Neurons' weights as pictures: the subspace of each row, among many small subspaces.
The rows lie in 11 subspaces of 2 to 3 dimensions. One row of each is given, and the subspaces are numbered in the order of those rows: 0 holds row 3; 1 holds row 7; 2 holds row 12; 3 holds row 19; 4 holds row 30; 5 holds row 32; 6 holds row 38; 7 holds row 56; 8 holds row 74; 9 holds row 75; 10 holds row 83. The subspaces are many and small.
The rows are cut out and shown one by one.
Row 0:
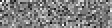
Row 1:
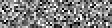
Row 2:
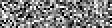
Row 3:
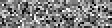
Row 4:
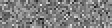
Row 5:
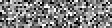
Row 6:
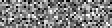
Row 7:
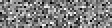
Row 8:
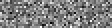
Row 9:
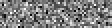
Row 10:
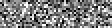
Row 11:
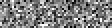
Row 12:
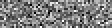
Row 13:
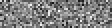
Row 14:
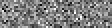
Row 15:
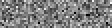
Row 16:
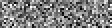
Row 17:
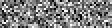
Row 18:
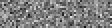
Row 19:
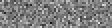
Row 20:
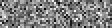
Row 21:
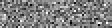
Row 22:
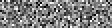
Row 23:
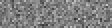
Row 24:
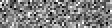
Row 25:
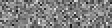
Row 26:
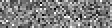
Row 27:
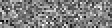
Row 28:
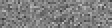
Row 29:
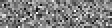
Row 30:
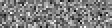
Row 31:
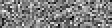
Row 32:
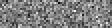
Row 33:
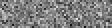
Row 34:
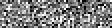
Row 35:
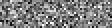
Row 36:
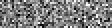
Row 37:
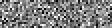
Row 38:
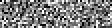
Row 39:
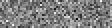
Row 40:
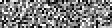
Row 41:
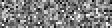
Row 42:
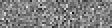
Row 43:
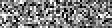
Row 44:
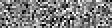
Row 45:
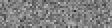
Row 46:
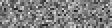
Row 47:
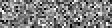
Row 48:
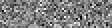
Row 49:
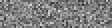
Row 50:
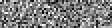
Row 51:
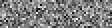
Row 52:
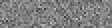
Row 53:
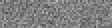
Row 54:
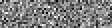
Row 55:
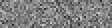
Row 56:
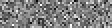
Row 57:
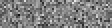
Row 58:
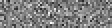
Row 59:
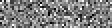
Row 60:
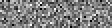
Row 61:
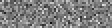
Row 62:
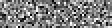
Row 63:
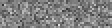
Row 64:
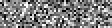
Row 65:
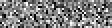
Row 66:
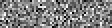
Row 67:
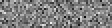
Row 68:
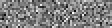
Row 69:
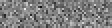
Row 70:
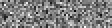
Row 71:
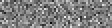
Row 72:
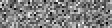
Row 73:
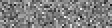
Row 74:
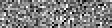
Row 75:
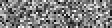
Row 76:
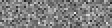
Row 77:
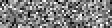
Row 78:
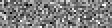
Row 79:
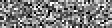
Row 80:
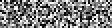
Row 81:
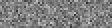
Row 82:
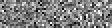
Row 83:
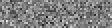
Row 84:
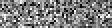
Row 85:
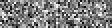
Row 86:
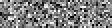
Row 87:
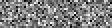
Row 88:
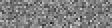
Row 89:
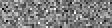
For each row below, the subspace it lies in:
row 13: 2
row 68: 8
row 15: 7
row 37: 6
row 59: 5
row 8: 1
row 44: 0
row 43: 4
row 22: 9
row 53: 6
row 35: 10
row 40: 6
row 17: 4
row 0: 2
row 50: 6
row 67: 3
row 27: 10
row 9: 0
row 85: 10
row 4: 7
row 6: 7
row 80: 9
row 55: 3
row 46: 5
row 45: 9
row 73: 10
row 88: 1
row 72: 2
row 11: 5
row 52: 0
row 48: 4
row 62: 8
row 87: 7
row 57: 5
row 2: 10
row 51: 8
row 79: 2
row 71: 3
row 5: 1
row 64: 0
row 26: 9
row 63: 0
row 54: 6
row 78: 3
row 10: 0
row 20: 3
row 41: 7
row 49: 2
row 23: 5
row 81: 7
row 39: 9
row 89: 4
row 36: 5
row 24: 2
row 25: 7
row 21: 0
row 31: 0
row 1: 4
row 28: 8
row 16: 10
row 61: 3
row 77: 5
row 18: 10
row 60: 9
